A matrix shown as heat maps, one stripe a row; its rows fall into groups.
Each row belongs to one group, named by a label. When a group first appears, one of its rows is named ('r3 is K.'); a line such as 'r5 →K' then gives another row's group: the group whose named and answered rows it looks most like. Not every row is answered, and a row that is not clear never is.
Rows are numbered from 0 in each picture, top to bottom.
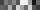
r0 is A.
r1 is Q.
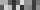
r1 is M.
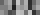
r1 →M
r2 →Q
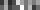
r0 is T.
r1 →A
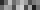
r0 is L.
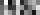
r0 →T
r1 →T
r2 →M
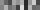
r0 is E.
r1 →A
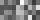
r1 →T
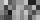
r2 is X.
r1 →E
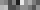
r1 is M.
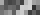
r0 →X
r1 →A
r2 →L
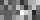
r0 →T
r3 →Q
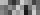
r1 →E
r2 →E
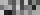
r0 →M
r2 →X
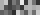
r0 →A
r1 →X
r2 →T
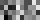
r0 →E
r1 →T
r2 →E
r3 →X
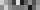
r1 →M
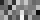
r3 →A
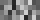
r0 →Q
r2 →X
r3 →E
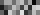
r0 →Q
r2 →E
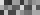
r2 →T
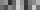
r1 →E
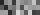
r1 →X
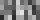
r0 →M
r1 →Q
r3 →L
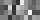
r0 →A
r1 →L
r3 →X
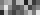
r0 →Q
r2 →T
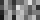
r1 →L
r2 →L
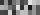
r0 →T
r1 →M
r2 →L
